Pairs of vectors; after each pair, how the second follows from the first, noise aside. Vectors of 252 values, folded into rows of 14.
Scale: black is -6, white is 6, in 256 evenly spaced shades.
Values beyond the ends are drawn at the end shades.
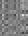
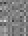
reversed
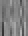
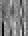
scaled up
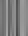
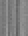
shrunk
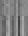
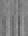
shrunk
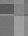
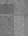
shrunk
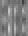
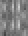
reversed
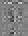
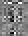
scaled up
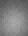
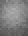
reversed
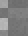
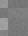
shrunk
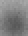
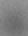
shrunk
